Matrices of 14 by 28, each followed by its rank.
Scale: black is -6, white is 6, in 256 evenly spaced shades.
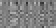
three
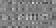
three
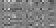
three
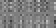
two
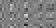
two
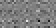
three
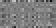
three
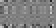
two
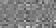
three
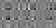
two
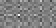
two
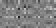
three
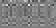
two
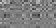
three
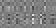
two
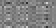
two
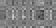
two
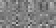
three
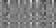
two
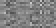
three
